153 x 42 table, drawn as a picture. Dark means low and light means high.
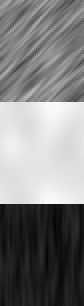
It is made of 3 by 1 panels. Panel 1,1: middling, slanting up to the right. Panel 2,1: very high, smooth, faint in contrast. Panel 3,1: very low, streaked downward, faint in contrast.
